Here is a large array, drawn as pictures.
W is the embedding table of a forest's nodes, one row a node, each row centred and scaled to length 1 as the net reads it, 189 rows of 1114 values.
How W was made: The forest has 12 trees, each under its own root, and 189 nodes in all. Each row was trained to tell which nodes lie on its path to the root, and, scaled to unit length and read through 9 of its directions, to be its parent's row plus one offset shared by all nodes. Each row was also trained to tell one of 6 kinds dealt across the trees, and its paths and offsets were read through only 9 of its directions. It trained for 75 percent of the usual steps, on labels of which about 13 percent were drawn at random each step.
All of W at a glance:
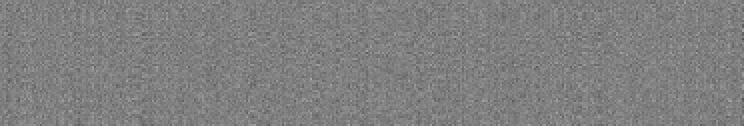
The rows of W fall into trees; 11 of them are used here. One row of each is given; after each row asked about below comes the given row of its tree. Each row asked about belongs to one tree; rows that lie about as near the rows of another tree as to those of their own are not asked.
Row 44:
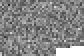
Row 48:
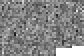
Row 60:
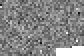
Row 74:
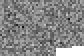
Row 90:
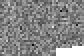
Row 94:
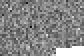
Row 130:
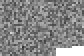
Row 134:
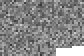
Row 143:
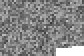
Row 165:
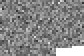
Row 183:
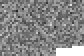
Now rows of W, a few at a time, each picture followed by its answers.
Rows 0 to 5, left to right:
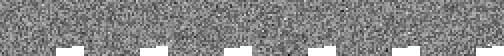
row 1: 165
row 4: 130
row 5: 165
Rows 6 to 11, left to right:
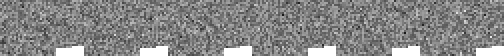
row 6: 130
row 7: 94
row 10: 90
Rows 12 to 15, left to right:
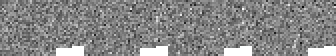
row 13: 94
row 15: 60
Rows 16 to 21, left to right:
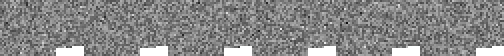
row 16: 60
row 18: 165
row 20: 44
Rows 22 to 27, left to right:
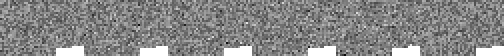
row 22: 143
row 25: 94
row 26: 183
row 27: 130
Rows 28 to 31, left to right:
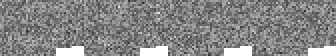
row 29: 74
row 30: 134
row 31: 44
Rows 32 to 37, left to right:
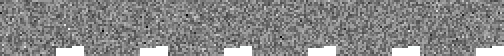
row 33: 130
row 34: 94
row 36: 60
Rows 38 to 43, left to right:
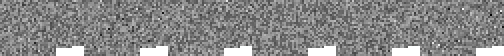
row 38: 130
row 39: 60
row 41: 165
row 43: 48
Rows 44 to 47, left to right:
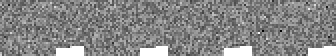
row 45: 143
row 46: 94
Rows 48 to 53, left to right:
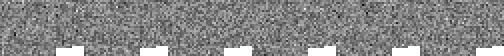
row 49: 183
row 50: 48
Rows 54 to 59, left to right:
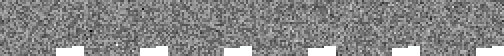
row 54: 165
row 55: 74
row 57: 48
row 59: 183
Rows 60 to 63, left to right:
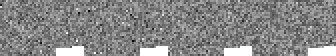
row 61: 130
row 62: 48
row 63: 130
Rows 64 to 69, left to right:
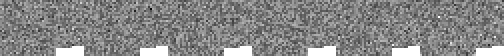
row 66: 143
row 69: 44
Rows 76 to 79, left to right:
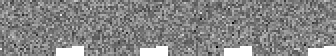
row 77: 48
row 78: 134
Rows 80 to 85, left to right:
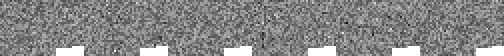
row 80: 94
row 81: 90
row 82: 165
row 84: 44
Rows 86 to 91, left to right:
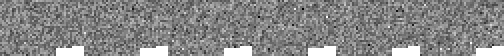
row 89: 48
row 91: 94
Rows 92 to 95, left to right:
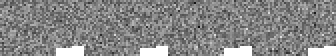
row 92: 143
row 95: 130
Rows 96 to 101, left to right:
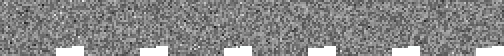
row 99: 130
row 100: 44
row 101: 130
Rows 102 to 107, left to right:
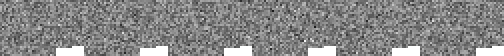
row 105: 130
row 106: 94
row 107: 183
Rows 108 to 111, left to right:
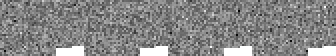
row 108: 134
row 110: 60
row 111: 143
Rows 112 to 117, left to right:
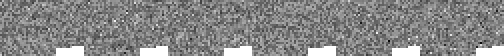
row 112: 44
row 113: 48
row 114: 143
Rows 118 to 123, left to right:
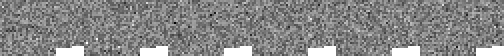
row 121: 60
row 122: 94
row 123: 165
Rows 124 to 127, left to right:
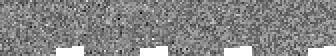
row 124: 94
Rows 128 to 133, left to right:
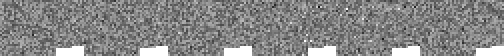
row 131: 130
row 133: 143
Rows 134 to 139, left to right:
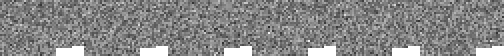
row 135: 165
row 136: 94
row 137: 48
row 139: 90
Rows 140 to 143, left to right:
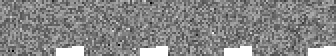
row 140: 143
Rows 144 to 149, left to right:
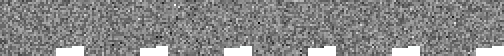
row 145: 90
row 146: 60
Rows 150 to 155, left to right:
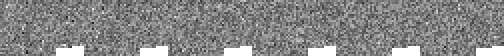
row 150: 60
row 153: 165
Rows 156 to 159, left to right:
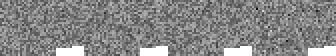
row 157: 143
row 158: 94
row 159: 48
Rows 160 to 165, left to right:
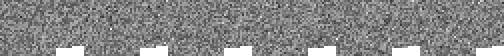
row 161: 90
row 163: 48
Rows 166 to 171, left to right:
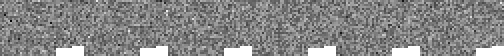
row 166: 183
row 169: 60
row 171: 143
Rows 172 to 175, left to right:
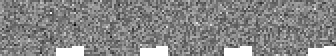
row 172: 74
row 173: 60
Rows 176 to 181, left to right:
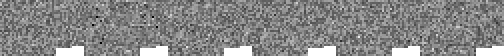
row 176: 143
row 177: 183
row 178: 143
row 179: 44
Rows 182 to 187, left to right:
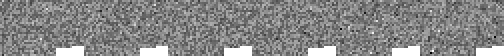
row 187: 48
